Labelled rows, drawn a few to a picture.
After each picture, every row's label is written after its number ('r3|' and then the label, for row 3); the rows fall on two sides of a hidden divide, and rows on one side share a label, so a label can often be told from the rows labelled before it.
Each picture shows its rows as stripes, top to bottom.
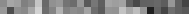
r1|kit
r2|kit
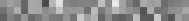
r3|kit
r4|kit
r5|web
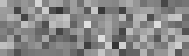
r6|kit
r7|web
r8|kit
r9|kit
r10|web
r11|web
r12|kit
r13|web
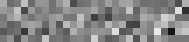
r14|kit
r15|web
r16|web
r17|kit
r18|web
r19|web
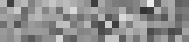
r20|kit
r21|kit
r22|kit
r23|kit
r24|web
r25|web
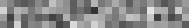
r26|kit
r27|kit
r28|web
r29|web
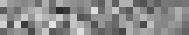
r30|kit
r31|web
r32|kit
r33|kit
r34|web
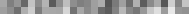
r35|kit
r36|kit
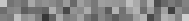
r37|kit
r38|web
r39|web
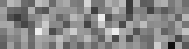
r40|kit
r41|kit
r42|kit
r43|web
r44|kit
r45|kit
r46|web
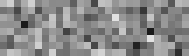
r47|kit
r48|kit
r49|kit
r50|kit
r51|kit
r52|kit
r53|kit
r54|kit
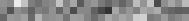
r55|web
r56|web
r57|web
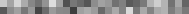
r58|kit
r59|web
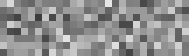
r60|kit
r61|kit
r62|web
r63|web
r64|kit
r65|kit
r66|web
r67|kit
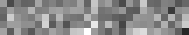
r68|web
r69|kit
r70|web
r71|web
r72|web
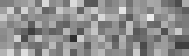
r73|kit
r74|kit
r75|kit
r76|web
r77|web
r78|kit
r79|kit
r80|kit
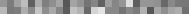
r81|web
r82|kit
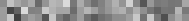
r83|kit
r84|kit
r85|kit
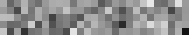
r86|web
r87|kit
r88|web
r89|web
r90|web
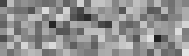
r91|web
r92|web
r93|kit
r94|web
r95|web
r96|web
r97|kit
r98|kit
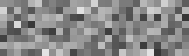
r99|web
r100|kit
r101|kit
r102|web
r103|web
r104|web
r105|kit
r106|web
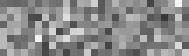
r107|web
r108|kit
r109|web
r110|kit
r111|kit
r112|kit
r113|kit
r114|web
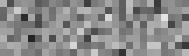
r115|web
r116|web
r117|web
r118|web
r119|kit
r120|web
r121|kit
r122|web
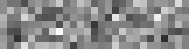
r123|web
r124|web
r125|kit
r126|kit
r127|kit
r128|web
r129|kit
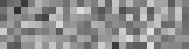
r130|web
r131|web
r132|web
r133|kit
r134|kit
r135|kit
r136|kit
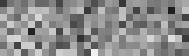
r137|web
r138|kit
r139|kit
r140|web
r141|kit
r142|web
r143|web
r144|kit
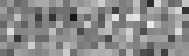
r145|kit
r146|web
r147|web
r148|web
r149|kit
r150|web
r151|kit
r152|kit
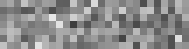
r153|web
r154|web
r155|kit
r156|kit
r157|kit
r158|web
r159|kit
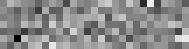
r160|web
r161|web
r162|kit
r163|kit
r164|web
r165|kit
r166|kit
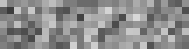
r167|kit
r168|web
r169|web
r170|kit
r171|web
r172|web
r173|web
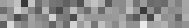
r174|web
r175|web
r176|kit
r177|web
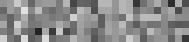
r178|kit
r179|kit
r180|web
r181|kit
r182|web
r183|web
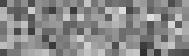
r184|web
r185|kit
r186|kit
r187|kit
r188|web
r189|kit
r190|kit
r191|kit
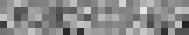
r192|kit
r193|web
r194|kit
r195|web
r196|web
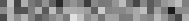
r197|web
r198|kit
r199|web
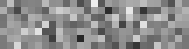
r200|web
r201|kit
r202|web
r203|web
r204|kit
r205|web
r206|kit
